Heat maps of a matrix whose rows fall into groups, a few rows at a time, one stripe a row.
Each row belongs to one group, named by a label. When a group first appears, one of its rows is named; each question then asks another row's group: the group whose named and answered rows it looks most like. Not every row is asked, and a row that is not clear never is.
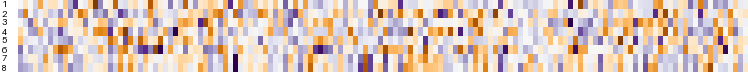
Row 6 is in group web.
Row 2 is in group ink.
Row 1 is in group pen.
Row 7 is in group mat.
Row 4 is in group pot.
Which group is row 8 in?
mat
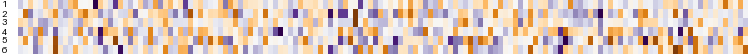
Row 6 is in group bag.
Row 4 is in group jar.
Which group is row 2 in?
ink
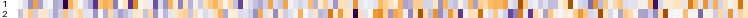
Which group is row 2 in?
ink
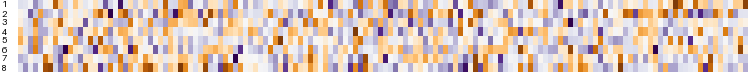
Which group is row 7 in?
mat
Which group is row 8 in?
mat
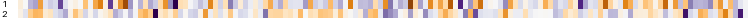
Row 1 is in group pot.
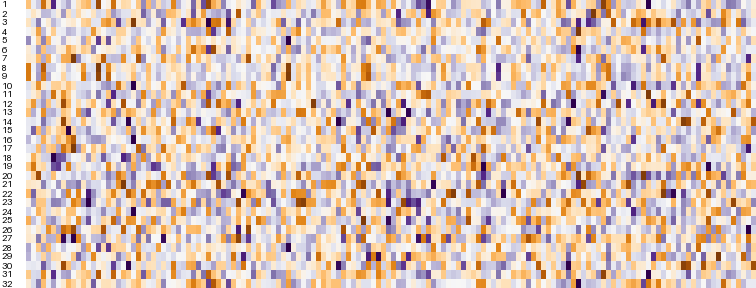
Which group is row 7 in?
pen
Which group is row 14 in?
bag
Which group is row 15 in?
mat
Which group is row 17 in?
pen
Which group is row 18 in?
ink
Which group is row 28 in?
jar
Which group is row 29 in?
mat
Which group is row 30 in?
bag
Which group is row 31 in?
jar
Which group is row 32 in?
pot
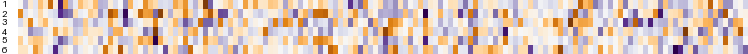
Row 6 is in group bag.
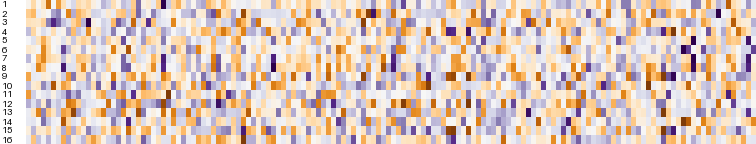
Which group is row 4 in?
ink
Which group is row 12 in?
web
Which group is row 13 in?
pen
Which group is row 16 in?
ink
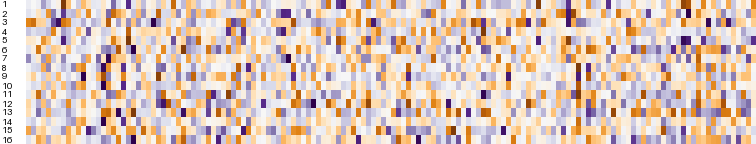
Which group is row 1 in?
bag
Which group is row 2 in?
jar
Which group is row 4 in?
mat
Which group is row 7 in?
jar
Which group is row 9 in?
pen
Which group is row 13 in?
pot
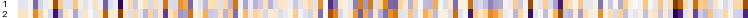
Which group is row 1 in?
bag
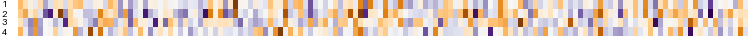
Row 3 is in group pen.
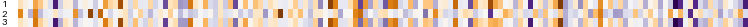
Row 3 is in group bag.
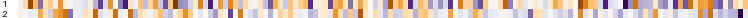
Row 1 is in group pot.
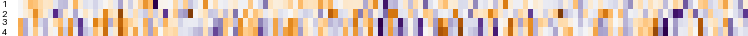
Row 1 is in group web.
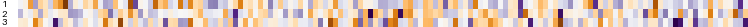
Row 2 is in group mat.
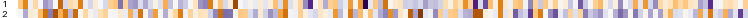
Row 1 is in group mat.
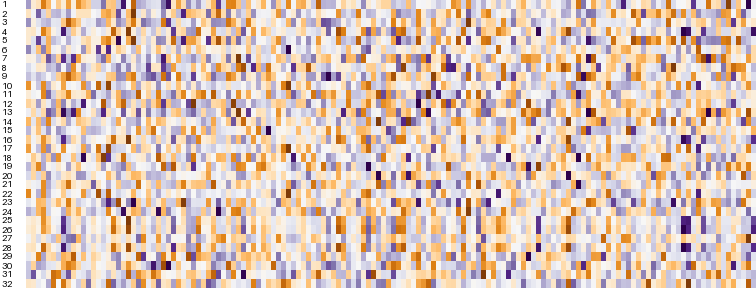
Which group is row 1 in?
web
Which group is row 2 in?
pot
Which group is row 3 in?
web
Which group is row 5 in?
pot
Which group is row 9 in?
web
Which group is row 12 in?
pen
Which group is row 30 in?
web
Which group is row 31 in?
mat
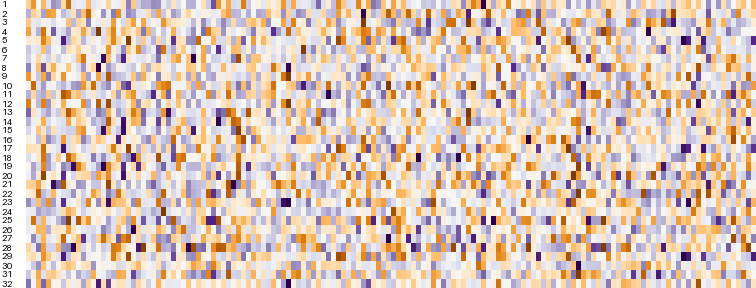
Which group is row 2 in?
ink
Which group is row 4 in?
jar
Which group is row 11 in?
web
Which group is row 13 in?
web
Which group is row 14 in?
web
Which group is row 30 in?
pot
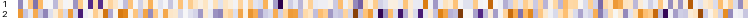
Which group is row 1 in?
jar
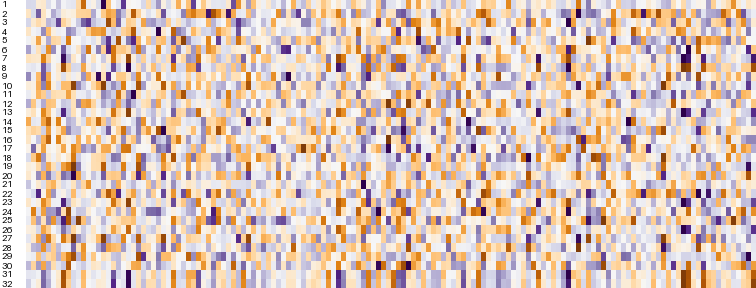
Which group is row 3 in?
mat
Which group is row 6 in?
jar
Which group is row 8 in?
bag
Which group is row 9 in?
jar
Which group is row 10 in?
pen
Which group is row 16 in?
web
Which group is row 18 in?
pen
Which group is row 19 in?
pen
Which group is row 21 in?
ink
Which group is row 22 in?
pot
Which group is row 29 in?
pen
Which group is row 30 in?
mat
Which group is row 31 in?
bag
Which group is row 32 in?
bag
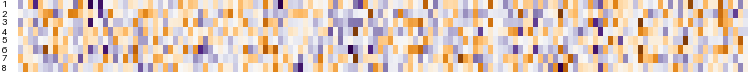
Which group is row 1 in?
jar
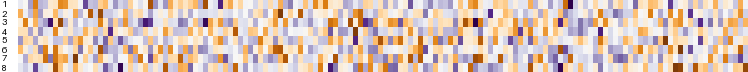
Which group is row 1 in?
pot
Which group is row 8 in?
bag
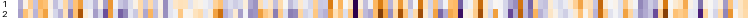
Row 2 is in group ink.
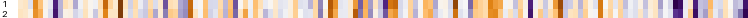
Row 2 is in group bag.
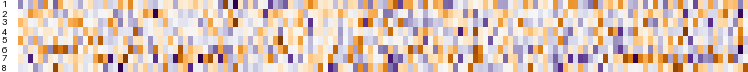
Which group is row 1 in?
mat
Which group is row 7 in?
pot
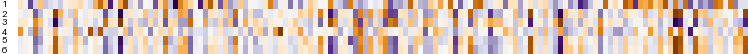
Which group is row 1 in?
pot
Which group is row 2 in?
bag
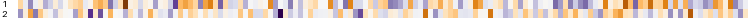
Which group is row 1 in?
pot
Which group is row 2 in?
jar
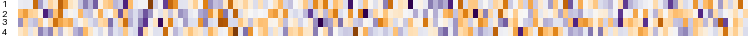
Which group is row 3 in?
web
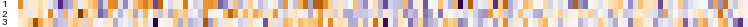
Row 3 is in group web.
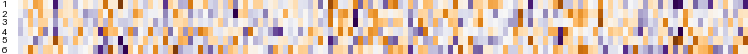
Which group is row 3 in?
ink
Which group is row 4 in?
jar
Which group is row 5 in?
bag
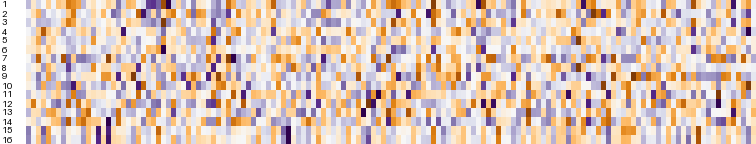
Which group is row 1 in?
web
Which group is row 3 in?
web
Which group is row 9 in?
pot
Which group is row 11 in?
mat
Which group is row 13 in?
ink
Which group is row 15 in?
jar
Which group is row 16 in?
jar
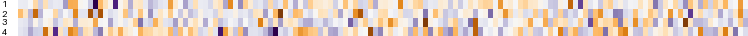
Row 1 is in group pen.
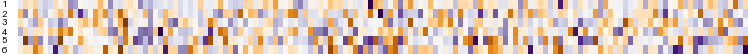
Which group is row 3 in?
pot
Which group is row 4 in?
web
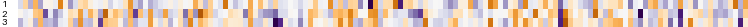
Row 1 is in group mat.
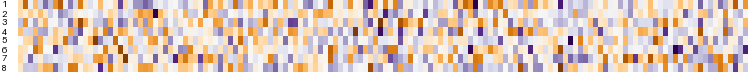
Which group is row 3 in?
ink
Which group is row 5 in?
pen
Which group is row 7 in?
pot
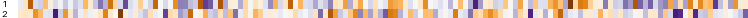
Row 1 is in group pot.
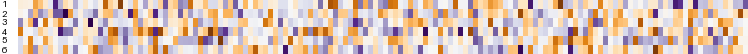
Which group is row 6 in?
pen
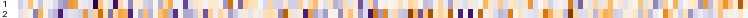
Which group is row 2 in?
pot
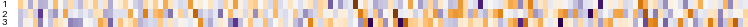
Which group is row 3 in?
mat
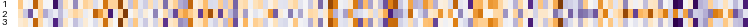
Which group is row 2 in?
pot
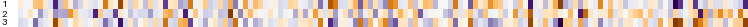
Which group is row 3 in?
bag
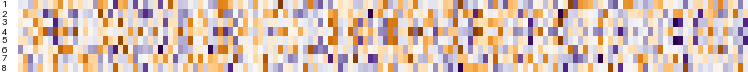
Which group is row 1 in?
web
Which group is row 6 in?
web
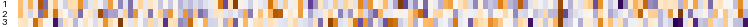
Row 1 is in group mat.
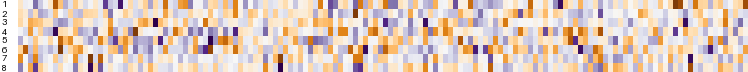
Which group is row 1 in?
bag
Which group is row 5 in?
web
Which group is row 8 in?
jar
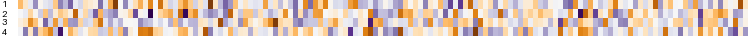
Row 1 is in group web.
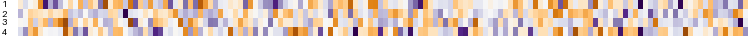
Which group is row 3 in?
pen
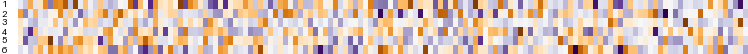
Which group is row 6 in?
web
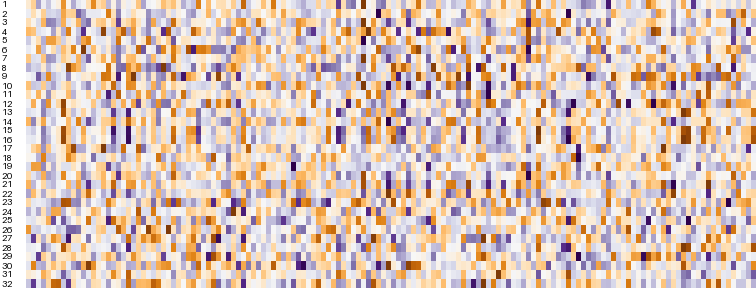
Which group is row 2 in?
mat
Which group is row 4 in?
pen
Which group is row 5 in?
ink
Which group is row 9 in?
pot
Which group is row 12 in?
web
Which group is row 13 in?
bag
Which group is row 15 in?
bag
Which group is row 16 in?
bag
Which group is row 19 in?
pen
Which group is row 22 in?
ink
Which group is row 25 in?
jar
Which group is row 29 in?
pot
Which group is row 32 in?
mat
